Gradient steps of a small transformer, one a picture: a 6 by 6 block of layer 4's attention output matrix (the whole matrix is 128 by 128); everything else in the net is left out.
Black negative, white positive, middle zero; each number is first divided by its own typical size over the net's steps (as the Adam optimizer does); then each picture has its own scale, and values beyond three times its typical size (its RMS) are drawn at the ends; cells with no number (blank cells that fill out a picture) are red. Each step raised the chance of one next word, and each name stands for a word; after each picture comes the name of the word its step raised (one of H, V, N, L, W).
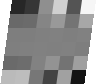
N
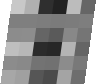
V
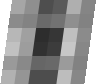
V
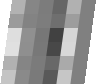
V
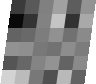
N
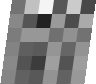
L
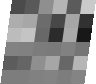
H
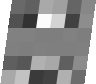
N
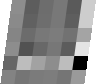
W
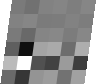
W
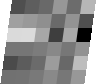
H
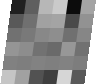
N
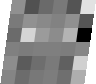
H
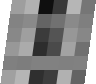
V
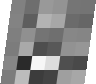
N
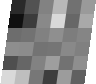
N
